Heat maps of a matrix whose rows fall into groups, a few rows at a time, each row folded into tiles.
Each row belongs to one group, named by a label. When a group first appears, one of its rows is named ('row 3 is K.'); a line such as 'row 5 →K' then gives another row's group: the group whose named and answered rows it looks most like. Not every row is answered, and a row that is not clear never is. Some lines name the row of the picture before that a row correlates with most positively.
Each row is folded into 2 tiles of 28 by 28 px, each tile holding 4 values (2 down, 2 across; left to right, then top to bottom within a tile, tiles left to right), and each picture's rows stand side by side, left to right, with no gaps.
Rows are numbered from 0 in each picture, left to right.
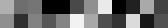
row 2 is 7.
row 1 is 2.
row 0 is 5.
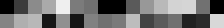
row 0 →2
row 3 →5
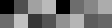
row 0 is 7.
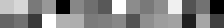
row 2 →5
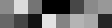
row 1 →2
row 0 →5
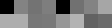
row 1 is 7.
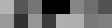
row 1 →7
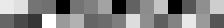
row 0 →5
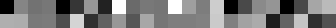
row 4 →2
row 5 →7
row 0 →7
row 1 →7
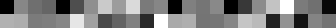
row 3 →7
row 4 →2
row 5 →5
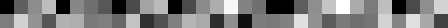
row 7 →2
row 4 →5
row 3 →2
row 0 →2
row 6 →5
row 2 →7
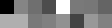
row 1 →5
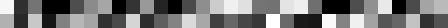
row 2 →7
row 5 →5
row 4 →5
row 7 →7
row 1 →2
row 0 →5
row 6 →2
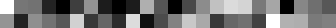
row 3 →2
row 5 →7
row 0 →5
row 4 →5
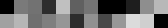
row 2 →2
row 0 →7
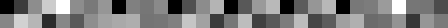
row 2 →7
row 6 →7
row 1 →5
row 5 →7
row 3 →2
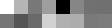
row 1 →7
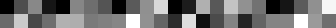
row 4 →5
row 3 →7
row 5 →2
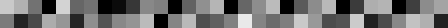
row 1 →5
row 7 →2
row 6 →7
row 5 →2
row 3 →7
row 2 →2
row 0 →5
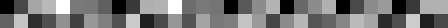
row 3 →5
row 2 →7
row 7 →7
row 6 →2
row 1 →5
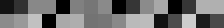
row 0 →2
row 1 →7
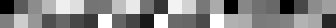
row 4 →7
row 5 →2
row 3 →5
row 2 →5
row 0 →2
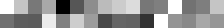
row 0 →5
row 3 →5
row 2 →5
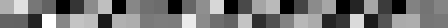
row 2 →7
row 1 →2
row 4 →7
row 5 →2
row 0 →5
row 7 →7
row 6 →7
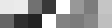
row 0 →5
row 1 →5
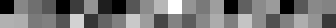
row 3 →5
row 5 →2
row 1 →7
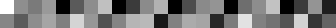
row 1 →2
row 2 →2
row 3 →2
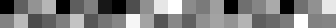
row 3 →5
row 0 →7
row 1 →7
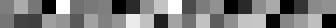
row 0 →5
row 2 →2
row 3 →5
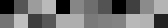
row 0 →7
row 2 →2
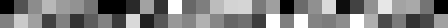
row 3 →5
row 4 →5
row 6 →2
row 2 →7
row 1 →5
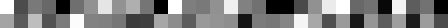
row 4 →5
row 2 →5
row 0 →5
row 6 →5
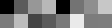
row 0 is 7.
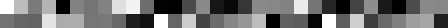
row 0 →5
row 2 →5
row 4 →2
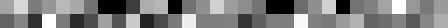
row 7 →5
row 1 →5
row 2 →7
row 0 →5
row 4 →5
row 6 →7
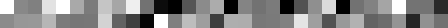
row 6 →7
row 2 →5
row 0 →5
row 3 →2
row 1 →5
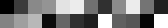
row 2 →5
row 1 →5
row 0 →2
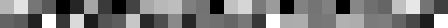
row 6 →7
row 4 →5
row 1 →7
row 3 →5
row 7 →5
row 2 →7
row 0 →5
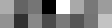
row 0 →5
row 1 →5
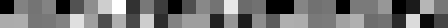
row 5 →7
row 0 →7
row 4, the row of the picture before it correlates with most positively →0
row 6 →7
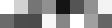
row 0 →5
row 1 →2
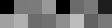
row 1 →7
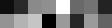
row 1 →5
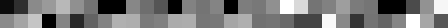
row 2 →7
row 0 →2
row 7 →2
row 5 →5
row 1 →5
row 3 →7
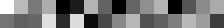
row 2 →7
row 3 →2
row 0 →5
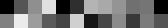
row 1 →7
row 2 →5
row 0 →2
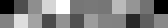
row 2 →5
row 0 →2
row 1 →5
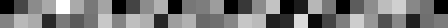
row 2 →2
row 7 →5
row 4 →2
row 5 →7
